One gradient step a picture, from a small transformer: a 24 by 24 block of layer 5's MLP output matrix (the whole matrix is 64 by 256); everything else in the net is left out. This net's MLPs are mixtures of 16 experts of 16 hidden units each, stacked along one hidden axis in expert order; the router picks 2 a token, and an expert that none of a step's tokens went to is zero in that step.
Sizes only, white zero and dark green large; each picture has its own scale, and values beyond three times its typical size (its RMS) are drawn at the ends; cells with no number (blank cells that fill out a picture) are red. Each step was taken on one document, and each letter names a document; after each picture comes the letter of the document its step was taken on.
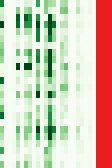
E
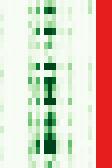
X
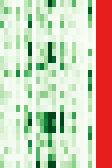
E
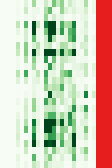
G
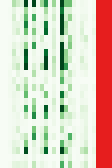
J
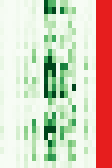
G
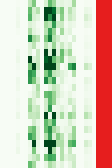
X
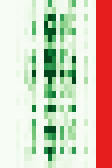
G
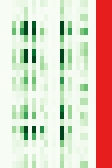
J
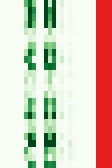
X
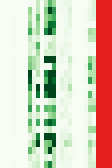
X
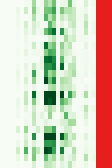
G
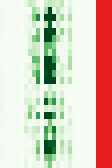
X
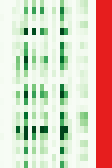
J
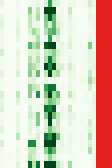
X
